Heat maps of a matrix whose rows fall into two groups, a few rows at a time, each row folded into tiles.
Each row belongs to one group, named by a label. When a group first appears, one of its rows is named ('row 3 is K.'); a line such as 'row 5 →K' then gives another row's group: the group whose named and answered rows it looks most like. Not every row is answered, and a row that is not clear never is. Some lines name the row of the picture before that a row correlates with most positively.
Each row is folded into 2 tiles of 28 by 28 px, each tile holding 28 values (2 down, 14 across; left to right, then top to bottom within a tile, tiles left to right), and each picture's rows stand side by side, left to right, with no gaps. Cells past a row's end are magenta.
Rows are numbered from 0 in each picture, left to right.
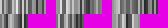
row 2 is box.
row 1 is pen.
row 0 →pen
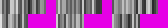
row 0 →pen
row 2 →box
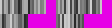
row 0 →pen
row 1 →pen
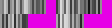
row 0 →pen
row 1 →pen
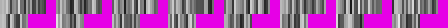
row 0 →box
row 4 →box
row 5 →box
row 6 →pen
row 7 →box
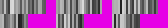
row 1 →pen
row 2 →pen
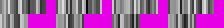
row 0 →box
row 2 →pen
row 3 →box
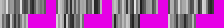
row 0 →box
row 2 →pen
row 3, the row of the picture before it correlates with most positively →3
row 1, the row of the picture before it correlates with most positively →1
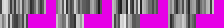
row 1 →box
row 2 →pen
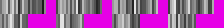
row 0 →pen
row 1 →box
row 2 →pen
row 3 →box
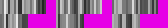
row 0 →pen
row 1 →pen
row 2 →box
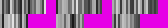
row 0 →pen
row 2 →pen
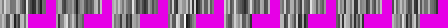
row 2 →box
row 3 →pen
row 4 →pen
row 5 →pen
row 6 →pen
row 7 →box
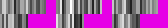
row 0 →pen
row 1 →pen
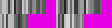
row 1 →pen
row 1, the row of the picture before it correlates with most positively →2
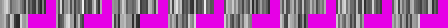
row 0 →box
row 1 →pen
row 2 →pen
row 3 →box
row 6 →box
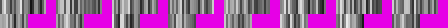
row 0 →box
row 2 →pen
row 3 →pen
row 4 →box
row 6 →pen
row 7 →pen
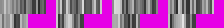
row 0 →box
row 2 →box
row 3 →pen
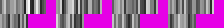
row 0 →box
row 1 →pen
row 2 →box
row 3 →pen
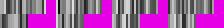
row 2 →pen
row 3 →box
